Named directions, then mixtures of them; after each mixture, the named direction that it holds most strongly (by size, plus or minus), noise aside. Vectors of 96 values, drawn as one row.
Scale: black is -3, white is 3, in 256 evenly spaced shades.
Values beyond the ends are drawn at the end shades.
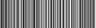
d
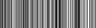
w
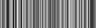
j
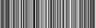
d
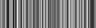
j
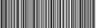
d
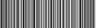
d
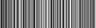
d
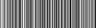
d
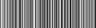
d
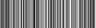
d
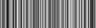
j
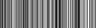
w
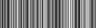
w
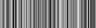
j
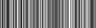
j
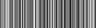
d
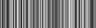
j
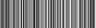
d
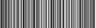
d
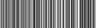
d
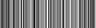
d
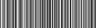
d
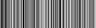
d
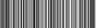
d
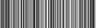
d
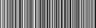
d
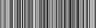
j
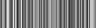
j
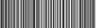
d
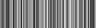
j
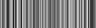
j
